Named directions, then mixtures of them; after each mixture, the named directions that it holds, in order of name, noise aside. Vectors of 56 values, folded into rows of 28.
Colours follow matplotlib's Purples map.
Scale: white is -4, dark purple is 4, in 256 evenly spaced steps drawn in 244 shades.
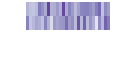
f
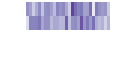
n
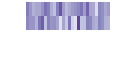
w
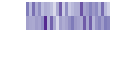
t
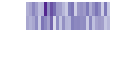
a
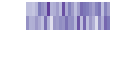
f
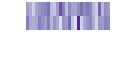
f, w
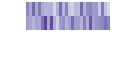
t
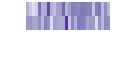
f, n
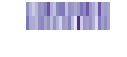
f, w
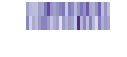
a, f, w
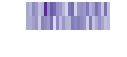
a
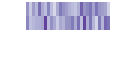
f, t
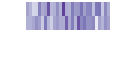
f, n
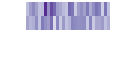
a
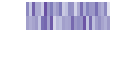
a, t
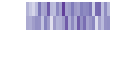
f, n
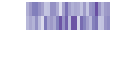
w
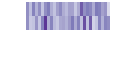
a, f, t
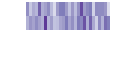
f, n, t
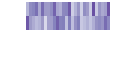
n, t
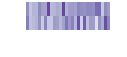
f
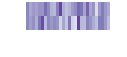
w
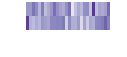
n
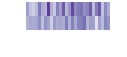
f, n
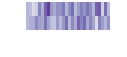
a, f, n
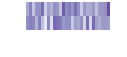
a, t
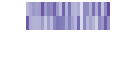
f, n, t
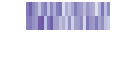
f, w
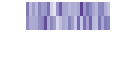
f, t, w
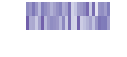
n, w
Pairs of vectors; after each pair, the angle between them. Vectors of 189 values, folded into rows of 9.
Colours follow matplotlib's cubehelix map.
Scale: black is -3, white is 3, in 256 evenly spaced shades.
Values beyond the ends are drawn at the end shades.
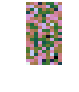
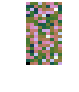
nearly opposite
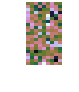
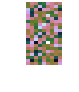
partly aligned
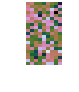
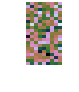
partly opposed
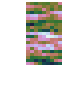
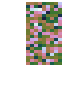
orthogonal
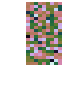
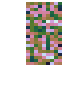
partly aligned
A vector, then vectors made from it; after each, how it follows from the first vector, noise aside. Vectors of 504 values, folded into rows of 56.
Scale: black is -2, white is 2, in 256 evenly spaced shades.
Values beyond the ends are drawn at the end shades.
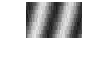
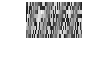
sign-scrambled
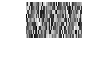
sign-scrambled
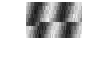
wrapped around
